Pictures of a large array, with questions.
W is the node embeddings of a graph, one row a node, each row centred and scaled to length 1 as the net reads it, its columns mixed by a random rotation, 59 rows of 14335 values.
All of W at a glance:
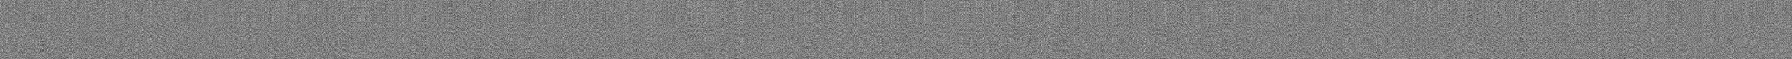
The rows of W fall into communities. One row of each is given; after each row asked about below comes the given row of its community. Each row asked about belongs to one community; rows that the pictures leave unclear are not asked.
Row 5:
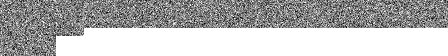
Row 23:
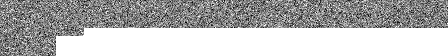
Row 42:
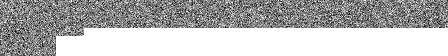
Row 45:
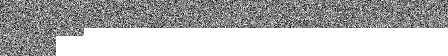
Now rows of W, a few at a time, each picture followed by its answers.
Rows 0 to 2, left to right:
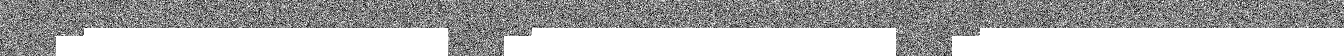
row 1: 23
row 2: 23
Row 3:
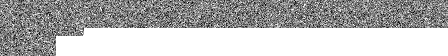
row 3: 23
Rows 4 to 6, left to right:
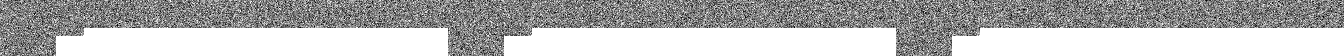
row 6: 23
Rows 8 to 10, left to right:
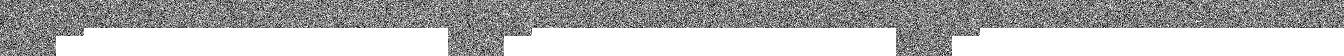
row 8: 5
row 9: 5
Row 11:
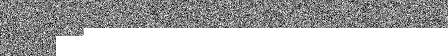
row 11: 42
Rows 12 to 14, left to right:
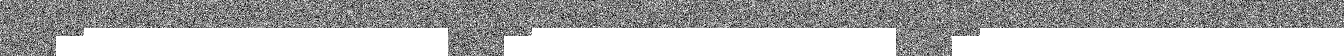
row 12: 23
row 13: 23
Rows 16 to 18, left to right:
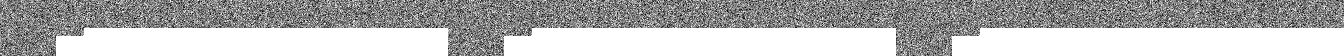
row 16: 23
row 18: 42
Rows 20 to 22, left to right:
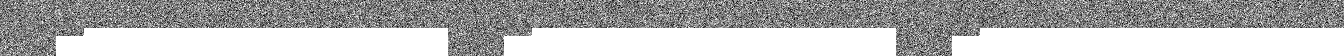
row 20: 5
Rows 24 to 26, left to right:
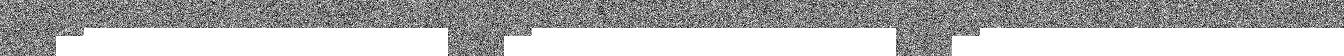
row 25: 42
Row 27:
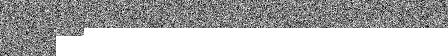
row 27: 45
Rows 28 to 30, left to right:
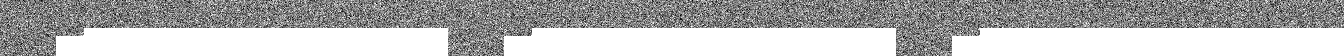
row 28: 23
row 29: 5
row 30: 42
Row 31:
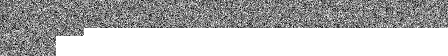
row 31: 45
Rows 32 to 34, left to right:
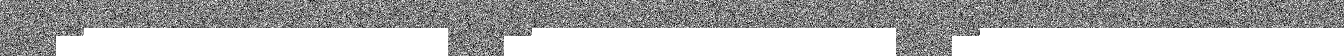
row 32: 23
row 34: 42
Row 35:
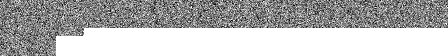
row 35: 45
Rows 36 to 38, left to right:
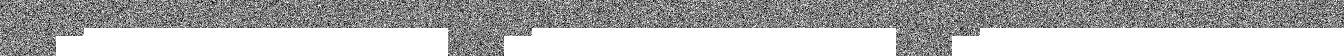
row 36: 45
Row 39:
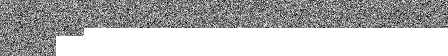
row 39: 23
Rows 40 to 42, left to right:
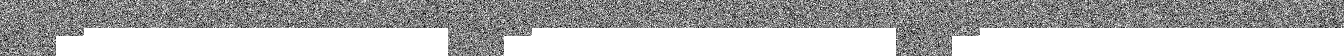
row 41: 45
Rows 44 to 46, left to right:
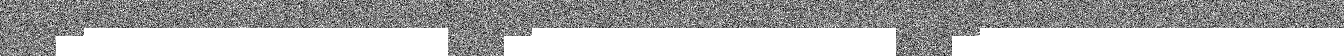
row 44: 45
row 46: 23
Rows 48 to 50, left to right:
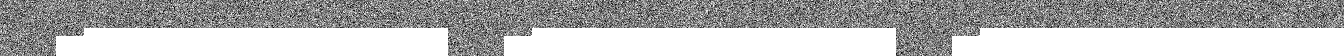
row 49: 45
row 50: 45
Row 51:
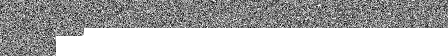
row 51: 45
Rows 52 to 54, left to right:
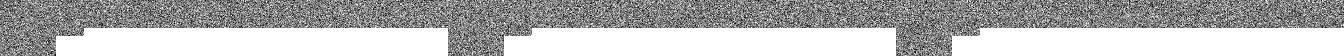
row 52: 5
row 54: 42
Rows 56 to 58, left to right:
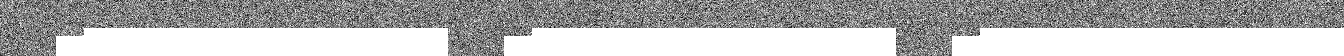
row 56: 42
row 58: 42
